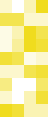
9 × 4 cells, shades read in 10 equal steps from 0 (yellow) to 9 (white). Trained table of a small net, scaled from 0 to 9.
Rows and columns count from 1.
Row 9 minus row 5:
-1 -1 -2 -1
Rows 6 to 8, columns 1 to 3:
7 7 2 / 4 9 9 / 7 9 6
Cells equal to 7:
7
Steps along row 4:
down down up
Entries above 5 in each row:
3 2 2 1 2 2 2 3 2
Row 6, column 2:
7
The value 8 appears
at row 3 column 1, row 4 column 1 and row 5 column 3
